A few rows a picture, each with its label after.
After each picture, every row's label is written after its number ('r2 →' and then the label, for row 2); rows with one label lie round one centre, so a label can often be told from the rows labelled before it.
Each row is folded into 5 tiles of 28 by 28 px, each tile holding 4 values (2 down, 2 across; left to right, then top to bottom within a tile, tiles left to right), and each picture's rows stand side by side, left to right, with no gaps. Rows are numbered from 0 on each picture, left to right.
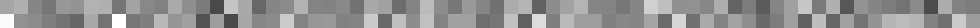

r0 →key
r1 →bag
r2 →key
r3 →key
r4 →key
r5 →key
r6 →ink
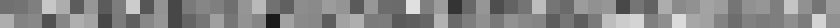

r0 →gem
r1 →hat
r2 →gem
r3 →hat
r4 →ink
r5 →key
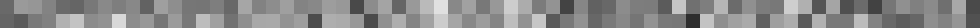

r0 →ink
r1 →ink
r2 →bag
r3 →key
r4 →hat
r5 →key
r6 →hat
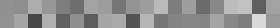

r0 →bag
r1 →key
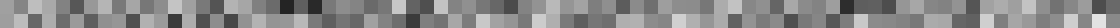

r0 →bag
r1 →bag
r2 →hat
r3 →ink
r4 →ink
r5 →bag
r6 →hat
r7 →key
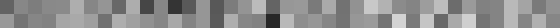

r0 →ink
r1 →hat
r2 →key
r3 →key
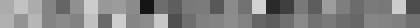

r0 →key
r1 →hat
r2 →hat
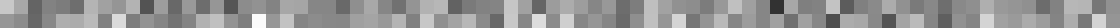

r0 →key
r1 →ink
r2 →key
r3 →key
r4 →key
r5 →bag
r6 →gem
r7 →key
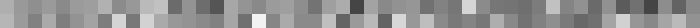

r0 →key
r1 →key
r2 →key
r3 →gem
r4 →ink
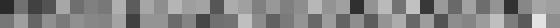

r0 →hat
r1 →bag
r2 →bag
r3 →ink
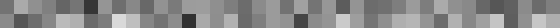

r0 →ink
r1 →gem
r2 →ink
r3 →ink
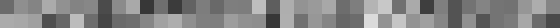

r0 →gem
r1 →hat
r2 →key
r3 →hat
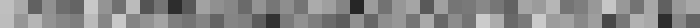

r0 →key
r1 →hat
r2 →bag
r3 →ink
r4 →gem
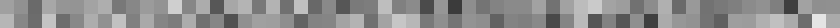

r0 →key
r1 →bag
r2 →ink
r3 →hat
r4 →bag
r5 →ink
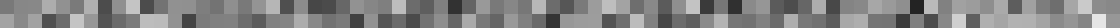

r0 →gem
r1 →gem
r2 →hat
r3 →hat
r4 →gem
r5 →hat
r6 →bag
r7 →key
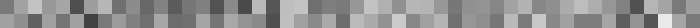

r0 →bag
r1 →hat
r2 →key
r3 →key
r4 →bag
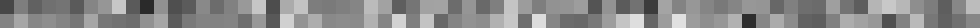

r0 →hat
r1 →hat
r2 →key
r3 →key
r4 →ink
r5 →gem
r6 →gem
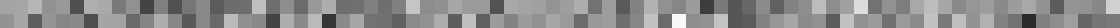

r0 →bag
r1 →hat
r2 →gem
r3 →bag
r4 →key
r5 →hat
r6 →key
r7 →gem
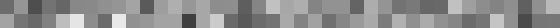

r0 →ink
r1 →gem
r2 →key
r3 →gem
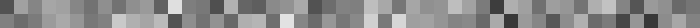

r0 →ink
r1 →bag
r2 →key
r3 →bag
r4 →bag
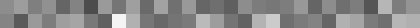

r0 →ink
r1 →ink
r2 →ink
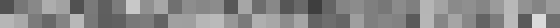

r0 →gem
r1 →ink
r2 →hat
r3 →key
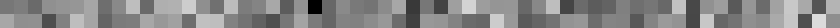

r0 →gem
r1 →gem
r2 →hat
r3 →gem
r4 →hat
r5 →key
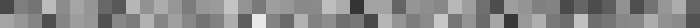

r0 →gem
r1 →key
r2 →bag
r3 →bag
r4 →hat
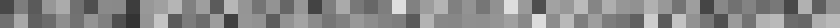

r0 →hat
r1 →bag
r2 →hat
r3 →key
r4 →key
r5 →ink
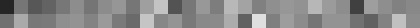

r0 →hat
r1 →key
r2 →bag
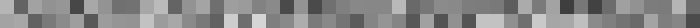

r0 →bag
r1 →key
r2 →hat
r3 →ink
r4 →hat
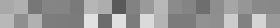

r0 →key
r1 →key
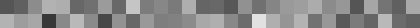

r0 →gem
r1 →ink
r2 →bag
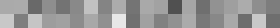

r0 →key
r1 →key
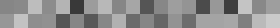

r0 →bag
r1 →ink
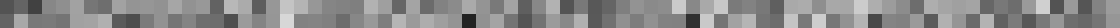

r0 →hat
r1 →bag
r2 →key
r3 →gem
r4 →hat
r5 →key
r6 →bag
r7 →gem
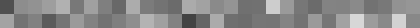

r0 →gem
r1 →gem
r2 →ink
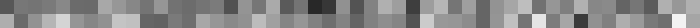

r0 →ink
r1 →ink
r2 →hat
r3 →key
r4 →ink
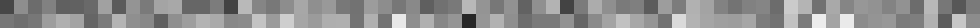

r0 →ink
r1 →ink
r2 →key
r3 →gem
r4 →ink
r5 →key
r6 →key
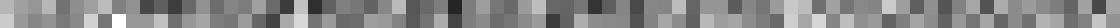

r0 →key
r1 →hat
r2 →hat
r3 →hat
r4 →hat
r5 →key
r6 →gem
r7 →ink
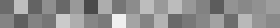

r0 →ink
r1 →bag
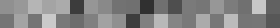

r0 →bag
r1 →hat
